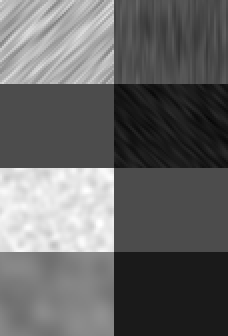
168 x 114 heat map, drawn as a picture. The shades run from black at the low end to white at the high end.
It is made of 4 by 2 panels. Panel 1,1: high, slanting up to the right. Panel 1,2: low, streaked downward, faint in contrast. Panel 2,1: low, flat. Panel 2,2: very low, slanting down to the right, faint in contrast. Panel 3,1: very high, blotchy, faint in contrast. Panel 3,2: low, flat. Panel 4,1: middling, smooth, faint in contrast. Panel 4,2: very low, flat.
